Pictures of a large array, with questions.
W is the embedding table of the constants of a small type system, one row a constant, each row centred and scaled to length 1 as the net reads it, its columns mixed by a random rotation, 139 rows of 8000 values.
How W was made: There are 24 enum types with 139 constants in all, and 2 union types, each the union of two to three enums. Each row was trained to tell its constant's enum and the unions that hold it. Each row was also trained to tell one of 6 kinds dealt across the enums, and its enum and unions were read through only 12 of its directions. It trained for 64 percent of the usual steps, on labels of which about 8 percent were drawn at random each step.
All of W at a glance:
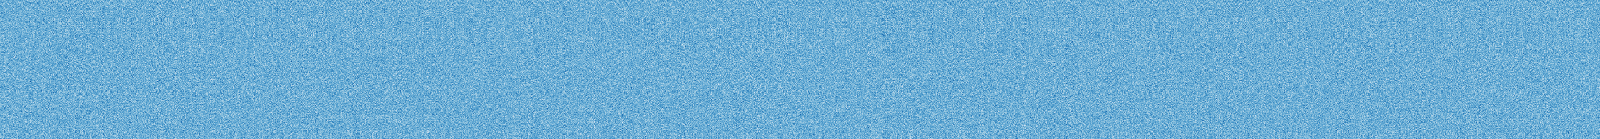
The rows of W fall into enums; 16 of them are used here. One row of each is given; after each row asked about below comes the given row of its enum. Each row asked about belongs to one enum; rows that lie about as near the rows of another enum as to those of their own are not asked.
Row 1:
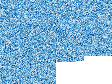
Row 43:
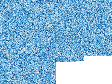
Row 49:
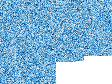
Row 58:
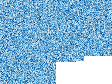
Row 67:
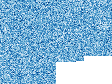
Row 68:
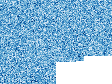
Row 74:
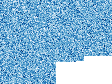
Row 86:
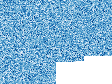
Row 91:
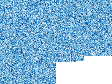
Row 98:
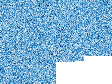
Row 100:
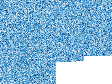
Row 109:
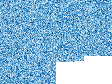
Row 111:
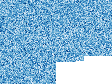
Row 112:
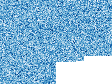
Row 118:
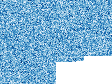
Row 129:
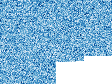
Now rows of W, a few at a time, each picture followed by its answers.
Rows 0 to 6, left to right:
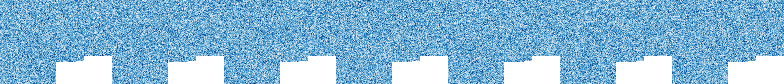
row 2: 98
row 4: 118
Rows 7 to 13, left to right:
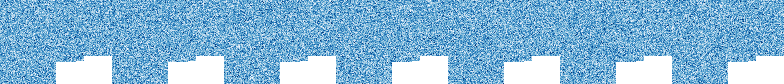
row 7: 68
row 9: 111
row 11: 100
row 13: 68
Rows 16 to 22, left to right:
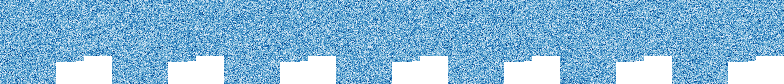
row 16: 1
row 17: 68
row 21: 109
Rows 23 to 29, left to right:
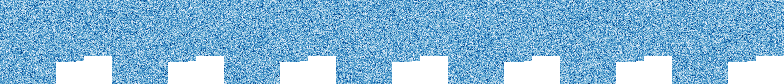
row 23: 91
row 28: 129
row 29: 43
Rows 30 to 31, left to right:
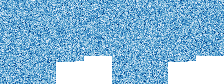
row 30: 98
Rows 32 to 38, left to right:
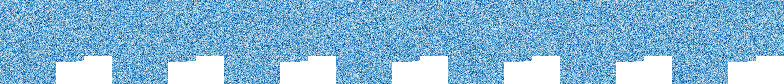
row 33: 43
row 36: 118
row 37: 86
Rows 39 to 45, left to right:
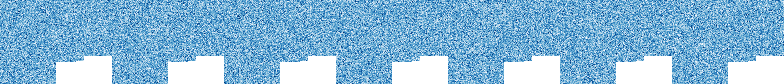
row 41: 49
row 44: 118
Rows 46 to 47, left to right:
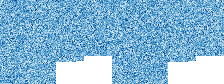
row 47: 100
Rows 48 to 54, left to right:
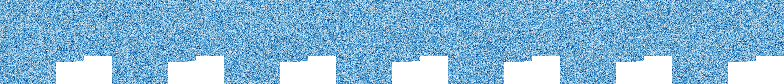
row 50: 86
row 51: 43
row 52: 43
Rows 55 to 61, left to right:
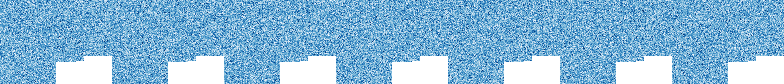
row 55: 68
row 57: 111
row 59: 129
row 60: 111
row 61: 1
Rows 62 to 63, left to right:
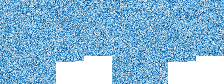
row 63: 1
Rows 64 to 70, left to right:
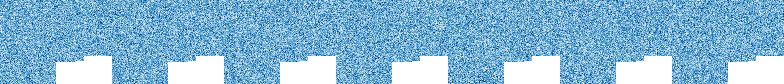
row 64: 118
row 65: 58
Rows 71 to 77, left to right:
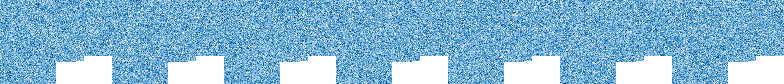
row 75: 129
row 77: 49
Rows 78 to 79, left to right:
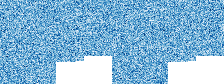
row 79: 112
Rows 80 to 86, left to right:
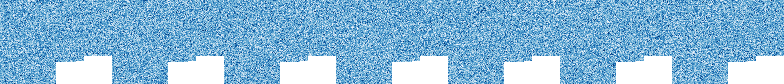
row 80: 43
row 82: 74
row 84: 129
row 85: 98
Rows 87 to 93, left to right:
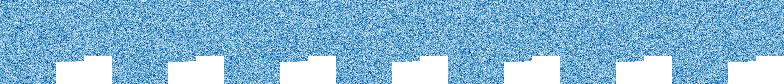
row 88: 100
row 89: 86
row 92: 98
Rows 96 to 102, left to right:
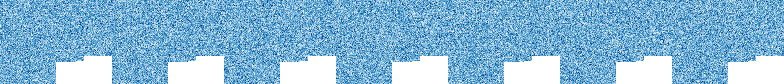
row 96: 118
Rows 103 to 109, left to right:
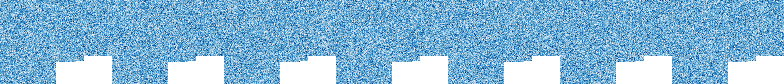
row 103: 68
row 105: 58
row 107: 86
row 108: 98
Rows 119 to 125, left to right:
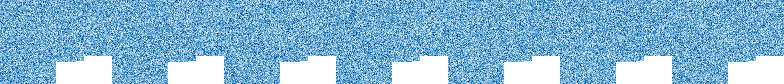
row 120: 100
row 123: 112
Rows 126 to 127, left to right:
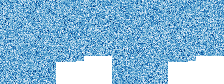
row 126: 129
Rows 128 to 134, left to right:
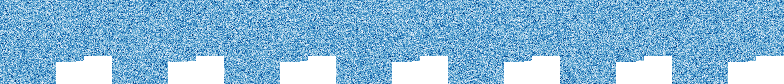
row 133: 49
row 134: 49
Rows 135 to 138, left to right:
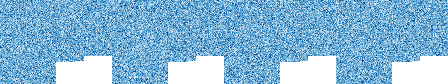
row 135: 86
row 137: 49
